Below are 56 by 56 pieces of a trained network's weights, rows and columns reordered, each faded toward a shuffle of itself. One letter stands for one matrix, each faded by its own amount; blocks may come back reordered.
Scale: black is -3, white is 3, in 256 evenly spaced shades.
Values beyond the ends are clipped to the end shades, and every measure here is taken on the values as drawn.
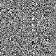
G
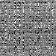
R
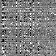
R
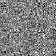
G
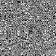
G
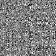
G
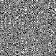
G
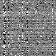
R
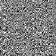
G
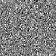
G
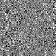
G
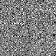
G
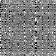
R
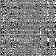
R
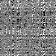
R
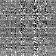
R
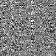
G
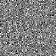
G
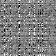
R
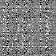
R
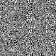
G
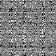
R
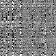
R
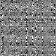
R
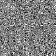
G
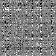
R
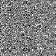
G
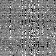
R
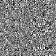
G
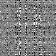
R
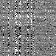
R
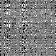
R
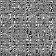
R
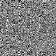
G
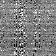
R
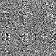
G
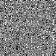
G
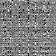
R
